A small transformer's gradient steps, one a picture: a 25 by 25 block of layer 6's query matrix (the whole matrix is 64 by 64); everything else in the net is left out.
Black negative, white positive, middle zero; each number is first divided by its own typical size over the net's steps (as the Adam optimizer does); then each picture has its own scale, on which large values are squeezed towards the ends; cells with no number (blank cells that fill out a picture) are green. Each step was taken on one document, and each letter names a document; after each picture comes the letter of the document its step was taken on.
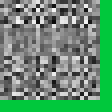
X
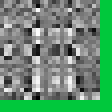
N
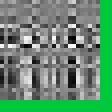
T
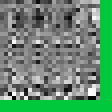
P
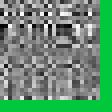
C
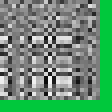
C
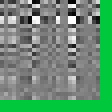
T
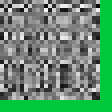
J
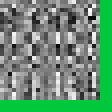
N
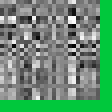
T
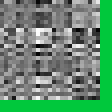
P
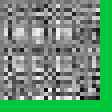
P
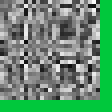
J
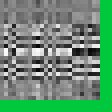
P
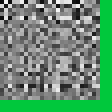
J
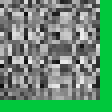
J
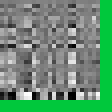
T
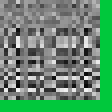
X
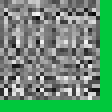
X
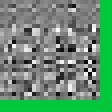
N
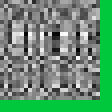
J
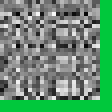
X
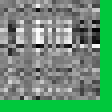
P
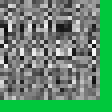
C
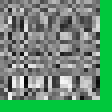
J
